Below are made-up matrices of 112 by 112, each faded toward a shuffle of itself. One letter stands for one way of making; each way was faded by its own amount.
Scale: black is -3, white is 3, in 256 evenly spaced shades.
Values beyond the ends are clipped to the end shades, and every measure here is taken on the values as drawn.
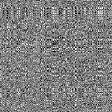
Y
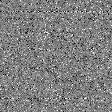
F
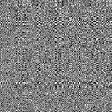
Y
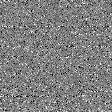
F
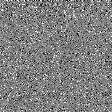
F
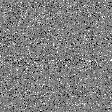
F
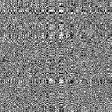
Y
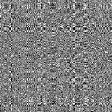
Y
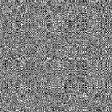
Y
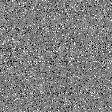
F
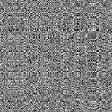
Y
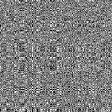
Y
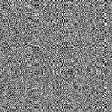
Y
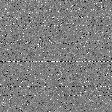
F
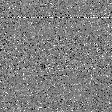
F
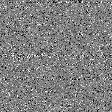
F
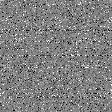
F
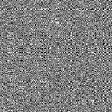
Y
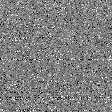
F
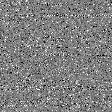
F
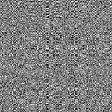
Y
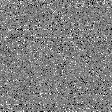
F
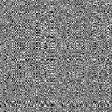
Y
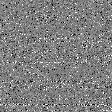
F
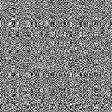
Y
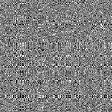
Y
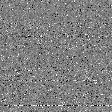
F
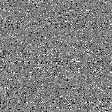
F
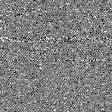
F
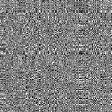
Y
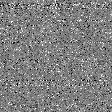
F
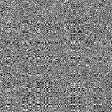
Y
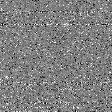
F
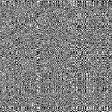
Y
